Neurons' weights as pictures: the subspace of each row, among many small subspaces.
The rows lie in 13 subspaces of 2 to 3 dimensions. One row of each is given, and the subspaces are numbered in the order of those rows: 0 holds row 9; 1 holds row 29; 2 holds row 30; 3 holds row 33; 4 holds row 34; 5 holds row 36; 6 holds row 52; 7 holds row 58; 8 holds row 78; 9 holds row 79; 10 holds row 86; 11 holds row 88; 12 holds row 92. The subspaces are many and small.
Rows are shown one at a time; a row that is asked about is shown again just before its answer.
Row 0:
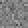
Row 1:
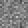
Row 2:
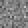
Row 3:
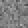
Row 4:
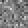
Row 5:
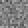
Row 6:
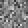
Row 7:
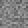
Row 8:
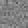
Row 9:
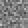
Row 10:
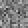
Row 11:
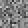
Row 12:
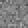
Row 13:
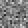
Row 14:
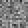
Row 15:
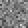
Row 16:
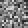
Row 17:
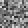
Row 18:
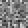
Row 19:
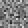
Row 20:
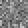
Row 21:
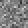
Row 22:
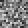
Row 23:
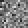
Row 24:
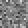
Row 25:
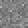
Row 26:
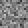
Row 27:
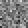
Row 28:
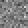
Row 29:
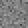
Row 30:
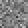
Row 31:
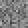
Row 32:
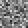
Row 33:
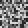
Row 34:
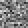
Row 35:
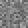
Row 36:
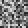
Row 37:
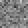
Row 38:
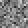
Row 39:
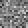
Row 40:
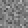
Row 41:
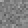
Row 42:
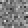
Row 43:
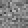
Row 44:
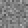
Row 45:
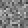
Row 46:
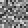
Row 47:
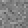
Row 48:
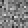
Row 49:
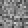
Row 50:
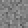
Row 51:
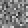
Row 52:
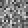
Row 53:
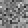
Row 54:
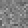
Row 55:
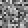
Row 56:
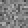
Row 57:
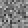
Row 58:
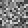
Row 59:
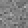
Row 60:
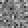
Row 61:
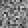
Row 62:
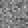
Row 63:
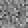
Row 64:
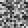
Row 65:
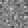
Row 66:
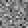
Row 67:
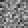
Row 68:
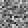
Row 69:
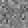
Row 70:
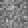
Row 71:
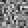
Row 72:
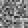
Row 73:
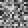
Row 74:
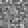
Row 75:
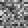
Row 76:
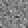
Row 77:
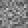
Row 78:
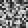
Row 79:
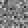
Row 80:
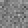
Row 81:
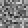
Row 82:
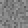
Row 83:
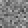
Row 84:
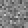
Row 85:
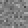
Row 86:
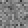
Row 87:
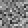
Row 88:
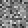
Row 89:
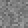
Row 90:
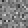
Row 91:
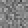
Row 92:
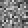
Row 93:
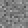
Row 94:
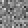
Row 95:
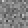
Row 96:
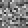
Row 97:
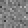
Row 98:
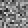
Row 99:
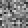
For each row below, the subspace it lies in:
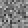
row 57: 6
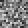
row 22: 3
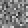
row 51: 3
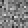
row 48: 9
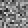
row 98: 4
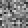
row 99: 4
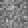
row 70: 12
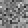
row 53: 7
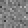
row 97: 2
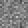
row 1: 11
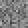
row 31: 6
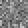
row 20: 11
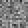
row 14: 11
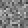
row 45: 6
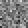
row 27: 8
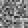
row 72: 0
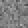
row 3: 5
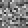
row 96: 4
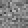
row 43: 4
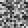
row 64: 4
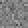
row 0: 10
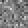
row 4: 10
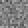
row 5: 3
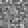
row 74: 3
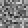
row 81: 0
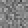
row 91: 5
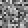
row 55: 3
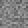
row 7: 0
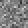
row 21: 8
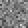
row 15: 2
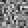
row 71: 5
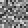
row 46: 2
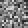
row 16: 12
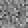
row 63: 3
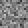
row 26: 0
